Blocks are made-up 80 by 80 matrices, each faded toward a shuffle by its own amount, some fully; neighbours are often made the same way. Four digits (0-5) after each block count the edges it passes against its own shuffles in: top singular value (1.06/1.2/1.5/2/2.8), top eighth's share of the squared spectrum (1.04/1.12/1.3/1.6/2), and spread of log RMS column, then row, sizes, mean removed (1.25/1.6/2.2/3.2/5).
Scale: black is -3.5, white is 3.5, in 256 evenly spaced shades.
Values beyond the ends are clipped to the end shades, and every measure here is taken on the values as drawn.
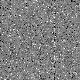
1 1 1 0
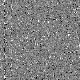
2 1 1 0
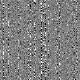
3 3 4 0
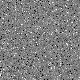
0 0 0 0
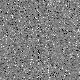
1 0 1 0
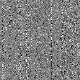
2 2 3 0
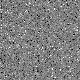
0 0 0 0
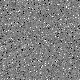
0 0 0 0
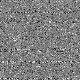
2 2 0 3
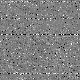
3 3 0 2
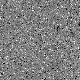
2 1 1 0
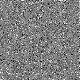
2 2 2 1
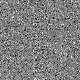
1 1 1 0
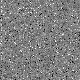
1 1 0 0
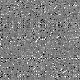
4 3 1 2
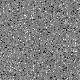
3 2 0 0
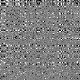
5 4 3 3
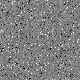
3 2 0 1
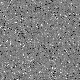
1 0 0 0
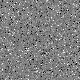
1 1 0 0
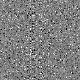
3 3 2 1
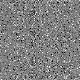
3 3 2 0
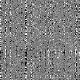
4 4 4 2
